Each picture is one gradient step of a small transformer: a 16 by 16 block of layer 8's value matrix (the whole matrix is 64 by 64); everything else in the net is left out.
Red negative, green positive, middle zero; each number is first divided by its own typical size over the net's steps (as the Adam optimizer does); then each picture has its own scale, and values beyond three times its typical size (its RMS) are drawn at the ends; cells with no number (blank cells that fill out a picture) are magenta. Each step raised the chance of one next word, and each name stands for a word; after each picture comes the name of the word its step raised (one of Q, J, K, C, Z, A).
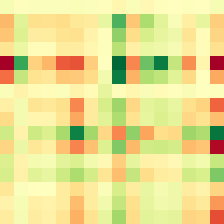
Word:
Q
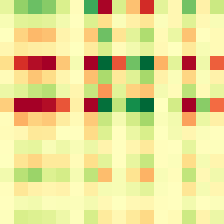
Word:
Q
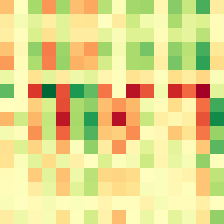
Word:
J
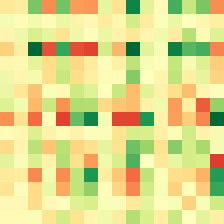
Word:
J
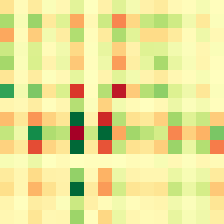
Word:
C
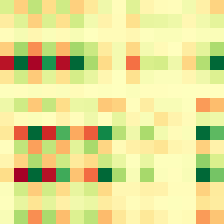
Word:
Q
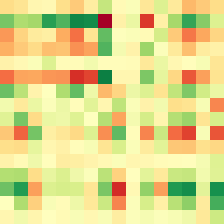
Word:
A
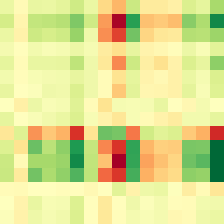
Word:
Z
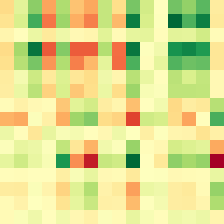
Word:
Z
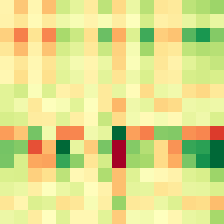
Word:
Z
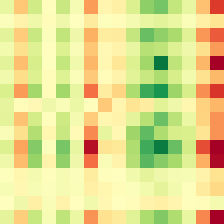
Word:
Z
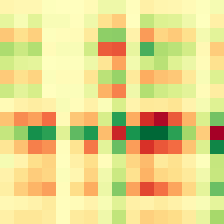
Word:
C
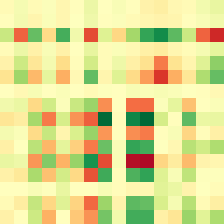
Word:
A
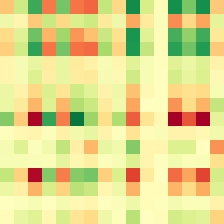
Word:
J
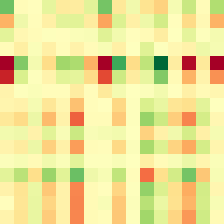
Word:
Q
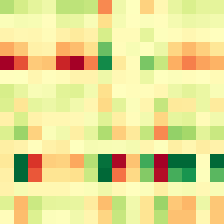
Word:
Q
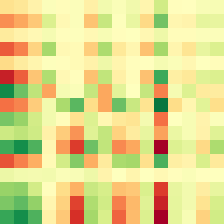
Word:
A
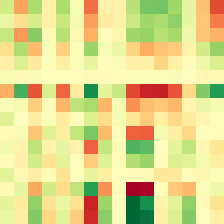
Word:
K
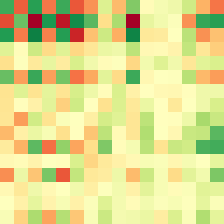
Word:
J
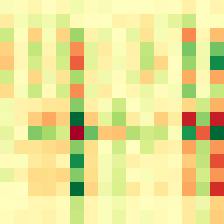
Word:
C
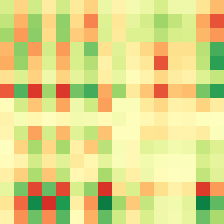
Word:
K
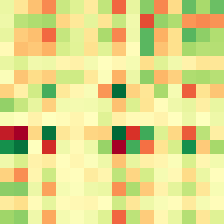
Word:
J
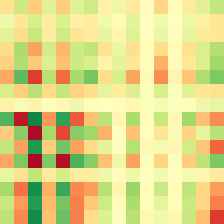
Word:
A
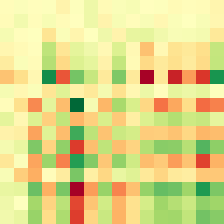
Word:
A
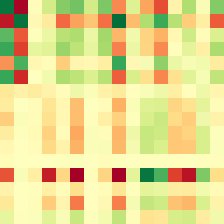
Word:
J
